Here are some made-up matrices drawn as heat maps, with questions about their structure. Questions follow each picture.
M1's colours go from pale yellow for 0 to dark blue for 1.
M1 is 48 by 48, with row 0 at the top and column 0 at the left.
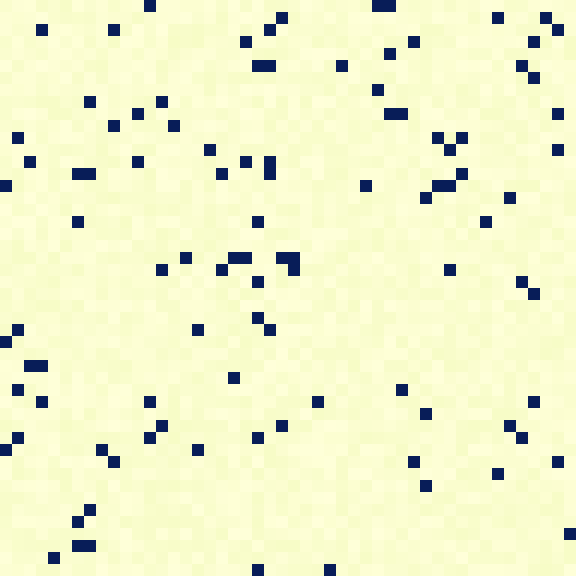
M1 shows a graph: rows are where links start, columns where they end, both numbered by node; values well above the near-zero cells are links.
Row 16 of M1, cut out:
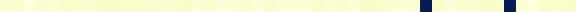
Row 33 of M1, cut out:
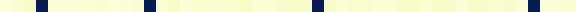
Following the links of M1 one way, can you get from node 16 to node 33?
yes
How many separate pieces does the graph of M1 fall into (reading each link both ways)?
3
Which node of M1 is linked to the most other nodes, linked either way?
node 21
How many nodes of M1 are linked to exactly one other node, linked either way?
2
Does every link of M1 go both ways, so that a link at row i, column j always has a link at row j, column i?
no
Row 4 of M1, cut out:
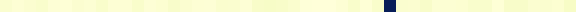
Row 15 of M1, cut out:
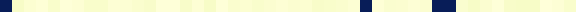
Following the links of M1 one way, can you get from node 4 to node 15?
yes
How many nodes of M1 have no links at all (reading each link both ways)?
2
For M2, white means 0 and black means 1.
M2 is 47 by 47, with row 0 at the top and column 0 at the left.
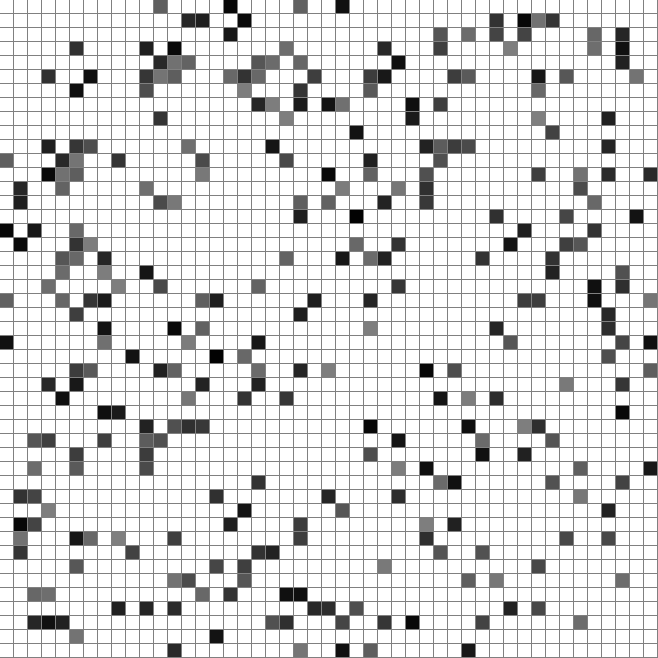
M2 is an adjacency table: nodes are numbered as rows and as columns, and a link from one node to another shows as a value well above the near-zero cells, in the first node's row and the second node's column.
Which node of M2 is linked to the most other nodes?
node 5
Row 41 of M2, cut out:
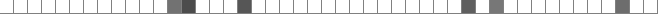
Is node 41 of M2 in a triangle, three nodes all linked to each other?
no
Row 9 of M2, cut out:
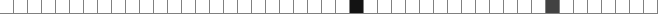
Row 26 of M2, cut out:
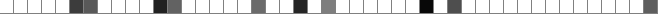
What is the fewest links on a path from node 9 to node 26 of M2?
3
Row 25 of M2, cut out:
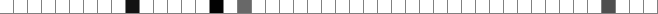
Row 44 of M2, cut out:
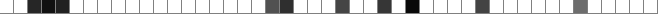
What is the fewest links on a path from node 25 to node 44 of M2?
3
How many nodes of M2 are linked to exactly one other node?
0
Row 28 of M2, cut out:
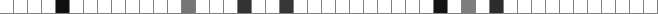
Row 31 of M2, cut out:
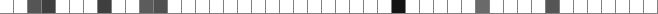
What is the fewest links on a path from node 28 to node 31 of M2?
1
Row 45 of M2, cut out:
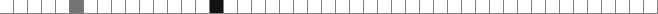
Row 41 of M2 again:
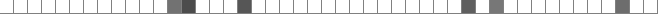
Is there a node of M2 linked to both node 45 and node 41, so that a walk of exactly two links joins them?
no
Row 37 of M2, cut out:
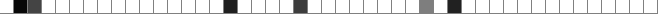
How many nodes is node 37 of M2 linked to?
6
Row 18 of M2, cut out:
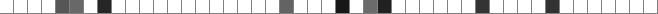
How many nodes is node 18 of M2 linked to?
9
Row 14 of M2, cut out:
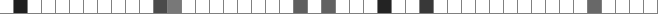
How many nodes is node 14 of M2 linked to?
8
